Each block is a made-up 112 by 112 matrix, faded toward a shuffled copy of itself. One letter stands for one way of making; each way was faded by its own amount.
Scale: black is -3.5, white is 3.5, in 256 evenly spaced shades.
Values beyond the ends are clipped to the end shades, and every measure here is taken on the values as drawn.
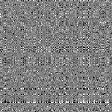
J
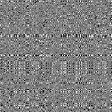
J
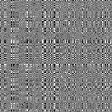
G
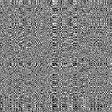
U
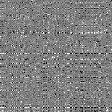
J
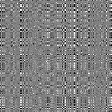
G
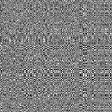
U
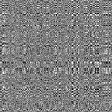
U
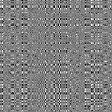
G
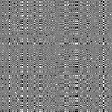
G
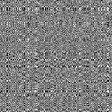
U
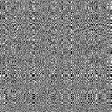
U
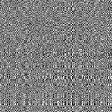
U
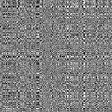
U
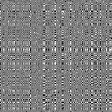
G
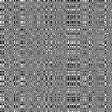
G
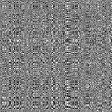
U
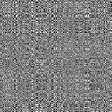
U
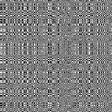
G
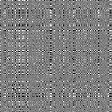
G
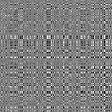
G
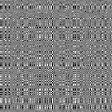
G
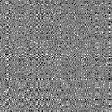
J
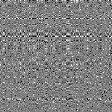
J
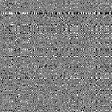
J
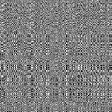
U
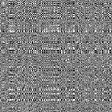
U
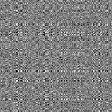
U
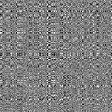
U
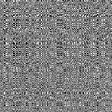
U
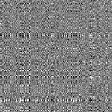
U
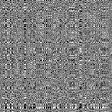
U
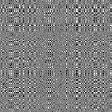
G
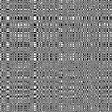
G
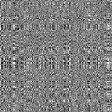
U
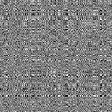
U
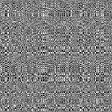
U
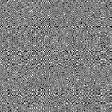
J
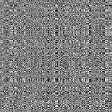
U
